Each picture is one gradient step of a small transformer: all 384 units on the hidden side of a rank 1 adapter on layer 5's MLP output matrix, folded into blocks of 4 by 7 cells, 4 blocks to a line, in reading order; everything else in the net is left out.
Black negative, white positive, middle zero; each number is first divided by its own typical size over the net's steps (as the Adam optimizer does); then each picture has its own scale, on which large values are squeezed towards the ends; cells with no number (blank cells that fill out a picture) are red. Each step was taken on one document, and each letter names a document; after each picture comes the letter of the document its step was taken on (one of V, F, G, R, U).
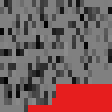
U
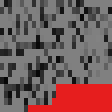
U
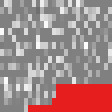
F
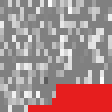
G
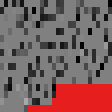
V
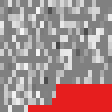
G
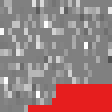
F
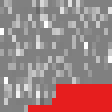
F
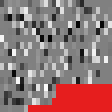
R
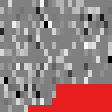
F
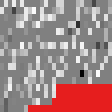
V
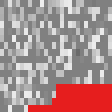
G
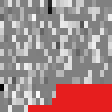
G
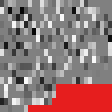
R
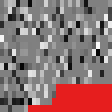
R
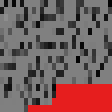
V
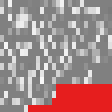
R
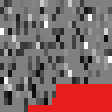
U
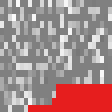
G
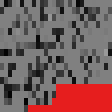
U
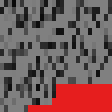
V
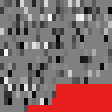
U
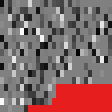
R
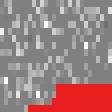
F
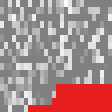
G
